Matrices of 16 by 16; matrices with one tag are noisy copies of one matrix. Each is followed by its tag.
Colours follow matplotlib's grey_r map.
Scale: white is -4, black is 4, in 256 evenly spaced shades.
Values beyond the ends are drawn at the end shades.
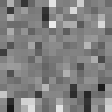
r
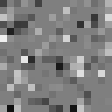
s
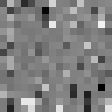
r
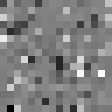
s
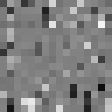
r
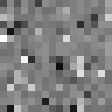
s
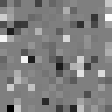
s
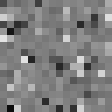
s
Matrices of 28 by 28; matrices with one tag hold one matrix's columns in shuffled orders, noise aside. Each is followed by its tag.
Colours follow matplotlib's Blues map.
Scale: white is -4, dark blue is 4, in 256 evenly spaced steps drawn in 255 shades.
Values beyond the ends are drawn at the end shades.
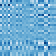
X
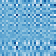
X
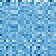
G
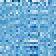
G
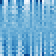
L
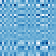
X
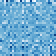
G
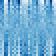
L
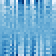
L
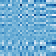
X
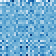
G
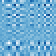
X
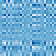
X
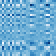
X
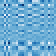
X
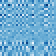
X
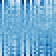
L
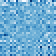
G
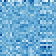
G
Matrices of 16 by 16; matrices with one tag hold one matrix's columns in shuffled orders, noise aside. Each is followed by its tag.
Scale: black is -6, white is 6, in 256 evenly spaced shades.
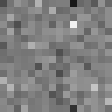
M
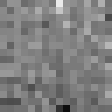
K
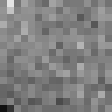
K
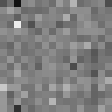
M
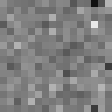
M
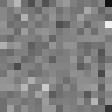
M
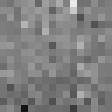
K
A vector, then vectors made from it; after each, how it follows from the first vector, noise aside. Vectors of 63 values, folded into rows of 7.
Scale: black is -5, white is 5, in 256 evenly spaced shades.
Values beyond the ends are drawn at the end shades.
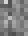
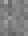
shrunk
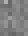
shrunk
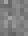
shrunk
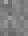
shrunk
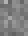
shrunk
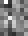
scaled up
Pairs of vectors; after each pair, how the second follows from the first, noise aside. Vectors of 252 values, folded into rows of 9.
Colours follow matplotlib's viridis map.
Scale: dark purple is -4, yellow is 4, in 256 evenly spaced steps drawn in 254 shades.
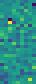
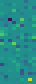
partly zeroed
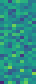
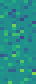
partly zeroed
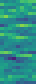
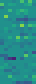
partly zeroed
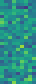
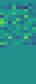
partly zeroed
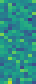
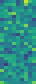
reversed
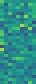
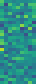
copied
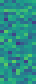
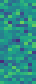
reversed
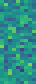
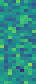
copied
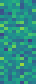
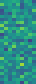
copied
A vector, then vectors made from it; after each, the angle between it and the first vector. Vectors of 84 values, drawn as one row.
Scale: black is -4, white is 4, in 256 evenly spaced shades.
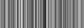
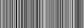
partly opposed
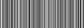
orthogonal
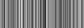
nearly parallel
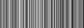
orthogonal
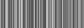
nearly parallel
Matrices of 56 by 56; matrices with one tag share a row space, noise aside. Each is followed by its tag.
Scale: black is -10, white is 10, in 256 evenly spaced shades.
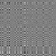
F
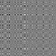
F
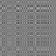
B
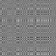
B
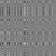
F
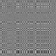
B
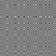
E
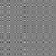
F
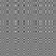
E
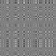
E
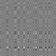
E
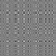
E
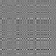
B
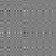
F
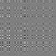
F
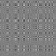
E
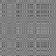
B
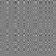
E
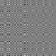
F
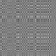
B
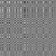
F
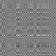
B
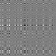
F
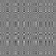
E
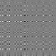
F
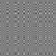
E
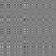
F
